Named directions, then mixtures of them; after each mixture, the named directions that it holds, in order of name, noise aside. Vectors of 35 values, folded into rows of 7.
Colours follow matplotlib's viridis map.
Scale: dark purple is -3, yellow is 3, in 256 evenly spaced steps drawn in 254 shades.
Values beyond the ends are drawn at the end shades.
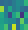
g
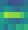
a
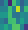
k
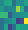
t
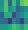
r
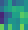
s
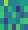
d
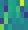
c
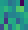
c, k, t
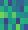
a, d, k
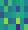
d, k, t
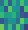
c, d, k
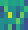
g, t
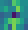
a, d, k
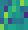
c, r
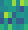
c, r
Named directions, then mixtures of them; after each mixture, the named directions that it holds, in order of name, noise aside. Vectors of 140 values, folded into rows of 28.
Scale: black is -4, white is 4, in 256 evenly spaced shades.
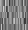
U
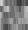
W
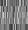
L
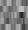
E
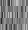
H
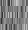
H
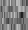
E, H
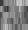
W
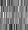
H, L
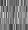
L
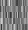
H, U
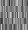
H, U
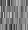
H, L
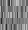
H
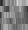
W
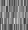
L, U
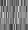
L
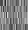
L, U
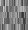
E, U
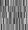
U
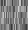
E, L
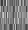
L
